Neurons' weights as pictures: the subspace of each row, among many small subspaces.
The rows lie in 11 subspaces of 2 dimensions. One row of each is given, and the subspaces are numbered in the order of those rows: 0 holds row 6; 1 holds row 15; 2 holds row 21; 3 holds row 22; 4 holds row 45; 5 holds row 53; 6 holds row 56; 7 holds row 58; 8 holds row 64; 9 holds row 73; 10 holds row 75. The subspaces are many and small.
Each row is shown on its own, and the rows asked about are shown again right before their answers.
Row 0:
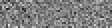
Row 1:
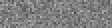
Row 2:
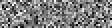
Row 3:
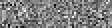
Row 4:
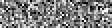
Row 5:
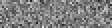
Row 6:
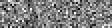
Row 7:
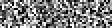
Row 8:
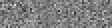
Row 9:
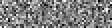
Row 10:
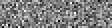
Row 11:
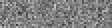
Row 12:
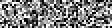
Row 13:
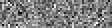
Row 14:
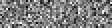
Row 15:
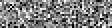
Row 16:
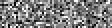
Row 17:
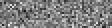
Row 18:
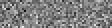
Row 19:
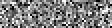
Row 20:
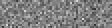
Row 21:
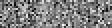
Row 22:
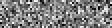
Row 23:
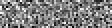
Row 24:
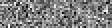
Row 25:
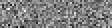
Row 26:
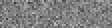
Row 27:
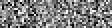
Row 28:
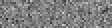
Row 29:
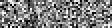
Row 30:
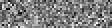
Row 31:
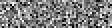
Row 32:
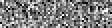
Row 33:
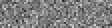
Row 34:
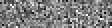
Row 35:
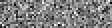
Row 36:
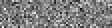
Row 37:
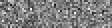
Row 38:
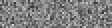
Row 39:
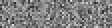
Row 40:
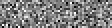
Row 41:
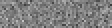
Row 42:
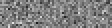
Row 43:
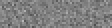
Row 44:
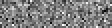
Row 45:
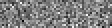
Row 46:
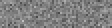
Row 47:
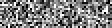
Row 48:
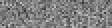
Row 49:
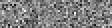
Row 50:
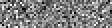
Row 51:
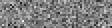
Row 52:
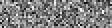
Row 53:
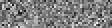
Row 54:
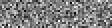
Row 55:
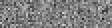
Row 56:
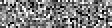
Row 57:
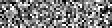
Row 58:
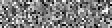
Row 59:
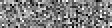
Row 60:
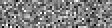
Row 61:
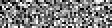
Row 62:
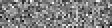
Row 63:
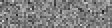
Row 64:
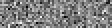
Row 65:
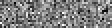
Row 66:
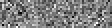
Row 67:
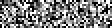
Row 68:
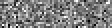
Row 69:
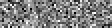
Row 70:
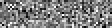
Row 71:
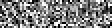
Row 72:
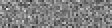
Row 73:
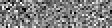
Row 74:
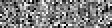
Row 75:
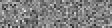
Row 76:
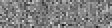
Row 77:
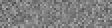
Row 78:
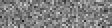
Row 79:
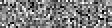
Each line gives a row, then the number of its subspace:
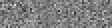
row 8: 10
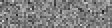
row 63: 0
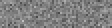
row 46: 1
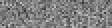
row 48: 4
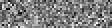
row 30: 5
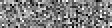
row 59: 6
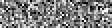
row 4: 1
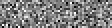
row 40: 3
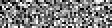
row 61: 9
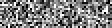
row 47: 3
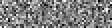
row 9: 5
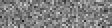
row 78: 1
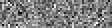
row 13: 5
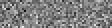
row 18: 7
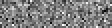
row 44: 4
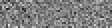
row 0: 9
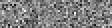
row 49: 10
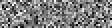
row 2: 5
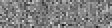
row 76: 2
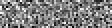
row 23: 9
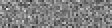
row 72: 9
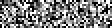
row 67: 7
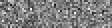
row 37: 0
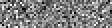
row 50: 9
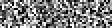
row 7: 2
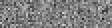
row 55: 7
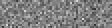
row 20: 8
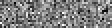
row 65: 7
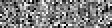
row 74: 2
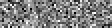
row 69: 0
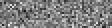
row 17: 1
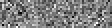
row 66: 5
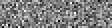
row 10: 3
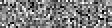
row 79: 6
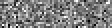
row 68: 8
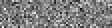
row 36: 0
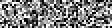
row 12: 10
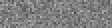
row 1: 10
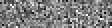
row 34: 6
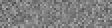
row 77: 5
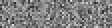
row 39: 6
